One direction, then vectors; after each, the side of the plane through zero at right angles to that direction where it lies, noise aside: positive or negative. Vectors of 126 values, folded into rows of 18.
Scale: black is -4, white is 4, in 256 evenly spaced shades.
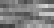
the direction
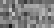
positive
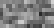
negative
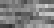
positive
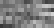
positive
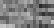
negative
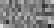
negative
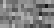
negative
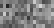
positive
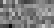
positive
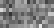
positive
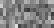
negative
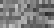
negative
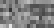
negative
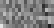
negative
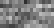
positive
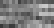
positive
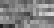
positive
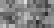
negative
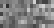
positive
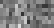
negative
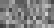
positive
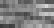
positive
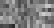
positive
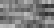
negative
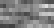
positive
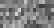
negative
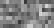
positive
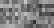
negative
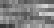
positive
